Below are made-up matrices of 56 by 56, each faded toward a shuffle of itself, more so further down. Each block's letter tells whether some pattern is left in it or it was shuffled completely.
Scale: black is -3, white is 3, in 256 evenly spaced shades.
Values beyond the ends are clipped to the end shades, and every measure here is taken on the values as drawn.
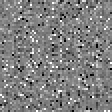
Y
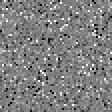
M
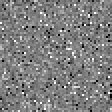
M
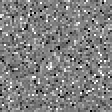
M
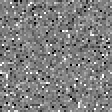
M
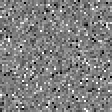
M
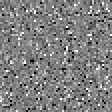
Y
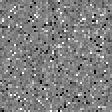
M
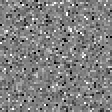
M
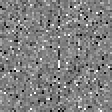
Y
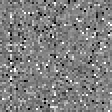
Y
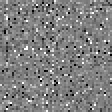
Y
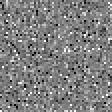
Y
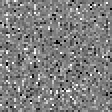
Y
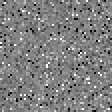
M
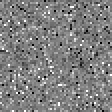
M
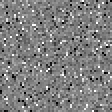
M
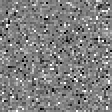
Y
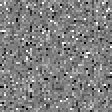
Y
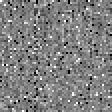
Y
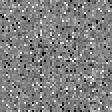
Y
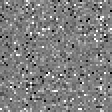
Y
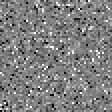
M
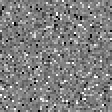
M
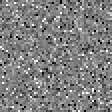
M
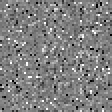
Y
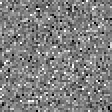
M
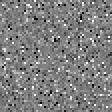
M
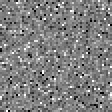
M
